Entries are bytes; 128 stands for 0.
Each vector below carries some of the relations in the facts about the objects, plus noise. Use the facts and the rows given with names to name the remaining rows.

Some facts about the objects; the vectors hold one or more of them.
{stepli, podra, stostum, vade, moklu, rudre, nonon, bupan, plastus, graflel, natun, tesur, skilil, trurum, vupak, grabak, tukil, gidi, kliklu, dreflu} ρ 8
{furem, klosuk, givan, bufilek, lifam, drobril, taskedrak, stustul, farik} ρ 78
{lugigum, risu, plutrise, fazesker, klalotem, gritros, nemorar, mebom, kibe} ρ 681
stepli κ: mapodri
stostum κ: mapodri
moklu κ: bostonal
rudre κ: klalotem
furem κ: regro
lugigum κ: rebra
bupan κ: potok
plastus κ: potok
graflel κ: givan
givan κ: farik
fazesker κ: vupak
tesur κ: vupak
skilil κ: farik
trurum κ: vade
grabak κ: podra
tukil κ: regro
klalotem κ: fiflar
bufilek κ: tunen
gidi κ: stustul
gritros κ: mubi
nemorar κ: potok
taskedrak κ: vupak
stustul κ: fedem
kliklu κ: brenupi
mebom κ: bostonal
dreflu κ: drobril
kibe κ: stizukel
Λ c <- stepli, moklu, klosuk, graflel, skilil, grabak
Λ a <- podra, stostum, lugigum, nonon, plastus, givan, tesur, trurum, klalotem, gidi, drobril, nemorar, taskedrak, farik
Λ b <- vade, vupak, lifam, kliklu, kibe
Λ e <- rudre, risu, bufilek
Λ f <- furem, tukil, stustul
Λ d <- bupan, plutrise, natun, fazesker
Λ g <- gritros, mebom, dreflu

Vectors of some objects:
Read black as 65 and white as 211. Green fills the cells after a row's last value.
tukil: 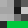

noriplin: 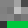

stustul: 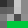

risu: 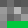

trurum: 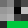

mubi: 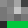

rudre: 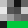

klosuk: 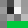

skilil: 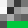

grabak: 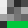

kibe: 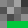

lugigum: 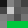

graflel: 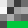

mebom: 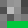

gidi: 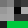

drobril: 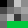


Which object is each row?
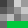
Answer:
furem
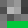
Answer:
gritros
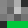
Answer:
mapodri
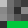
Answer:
vupak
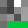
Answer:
lifam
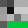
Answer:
bufilek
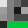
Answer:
vade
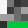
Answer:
stepli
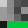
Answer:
dreflu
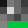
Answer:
klalotem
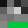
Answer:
fazesker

